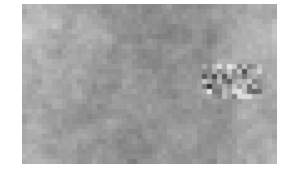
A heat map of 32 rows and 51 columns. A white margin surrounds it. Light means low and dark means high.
Grain: blotchy. Histogram: heavy tails on both sides. Odd patch: rougher, in the middle right. Odd rows or columns: none. Ninth with the lowest average: top left. Roughest part: middle right.
